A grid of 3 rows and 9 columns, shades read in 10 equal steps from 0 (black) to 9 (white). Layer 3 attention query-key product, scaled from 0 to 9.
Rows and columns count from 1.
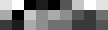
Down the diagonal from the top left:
8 0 6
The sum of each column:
16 10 13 11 10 12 12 13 15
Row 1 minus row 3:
6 8 -6 -4 -4 -1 5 7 5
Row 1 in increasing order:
0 0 1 3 7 8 8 9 9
